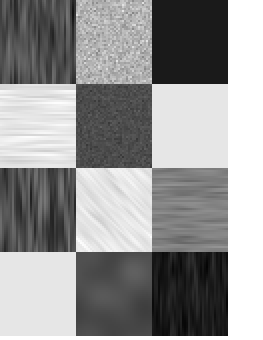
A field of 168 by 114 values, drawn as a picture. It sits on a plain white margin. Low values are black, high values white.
It is made of 4 by 3 panels. Panel 1,1: low, streaked downward. Panel 1,2: high, fine-grained. Panel 1,3: very low, flat. Panel 2,1: very high, streaked across, faint in contrast. Panel 2,2: low, fine-grained, faint in contrast. Panel 2,3: very high, flat. Panel 3,1: low, streaked downward. Panel 3,2: very high, slanting down to the right, faint in contrast. Panel 3,3: middling, streaked across, faint in contrast. Panel 4,1: very high, flat. Panel 4,2: low, smooth, faint in contrast. Panel 4,3: very low, streaked downward, faint in contrast.
